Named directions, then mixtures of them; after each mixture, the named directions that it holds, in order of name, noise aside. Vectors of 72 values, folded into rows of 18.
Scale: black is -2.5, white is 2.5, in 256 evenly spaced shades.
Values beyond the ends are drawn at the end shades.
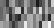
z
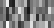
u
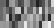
z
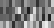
u, z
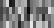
u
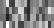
u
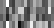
u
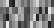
u, z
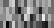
u, z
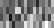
u, z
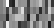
u, z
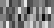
u, z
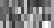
u, z
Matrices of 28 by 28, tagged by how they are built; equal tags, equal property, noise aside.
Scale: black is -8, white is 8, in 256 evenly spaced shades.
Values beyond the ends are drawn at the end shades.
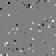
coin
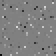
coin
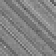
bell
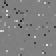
coin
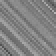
bell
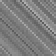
bell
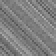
bell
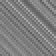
bell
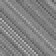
bell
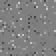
coin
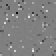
coin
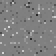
coin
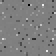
coin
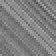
bell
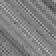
bell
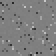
coin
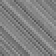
bell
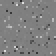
coin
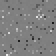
coin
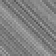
bell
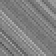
bell
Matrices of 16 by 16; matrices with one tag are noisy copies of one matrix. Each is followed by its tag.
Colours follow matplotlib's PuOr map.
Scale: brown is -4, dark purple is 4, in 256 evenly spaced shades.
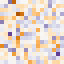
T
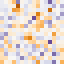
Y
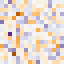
T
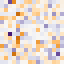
T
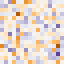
T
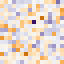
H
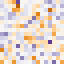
Y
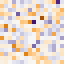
H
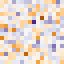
H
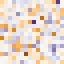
H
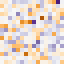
H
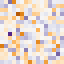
T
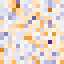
Y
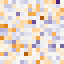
H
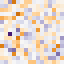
T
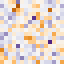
Y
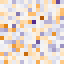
H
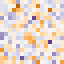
Y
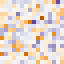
H
